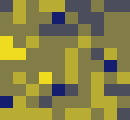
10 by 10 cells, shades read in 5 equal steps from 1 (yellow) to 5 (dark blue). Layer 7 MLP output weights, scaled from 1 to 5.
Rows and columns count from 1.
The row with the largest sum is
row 3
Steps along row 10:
same same same up down same up down up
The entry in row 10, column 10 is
4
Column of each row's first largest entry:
1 5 4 2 8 9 1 5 1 10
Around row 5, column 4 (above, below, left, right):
3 3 3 3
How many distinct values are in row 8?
4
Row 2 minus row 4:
2 -1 1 0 2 0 2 1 0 0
